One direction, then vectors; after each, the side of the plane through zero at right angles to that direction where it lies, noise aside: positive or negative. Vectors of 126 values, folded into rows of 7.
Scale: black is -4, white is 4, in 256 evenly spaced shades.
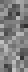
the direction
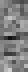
negative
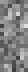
negative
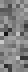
positive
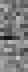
positive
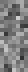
positive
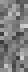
negative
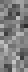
positive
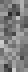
positive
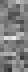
positive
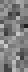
positive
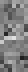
positive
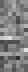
negative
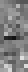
negative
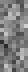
negative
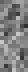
positive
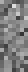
negative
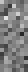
negative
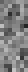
positive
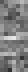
positive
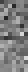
positive
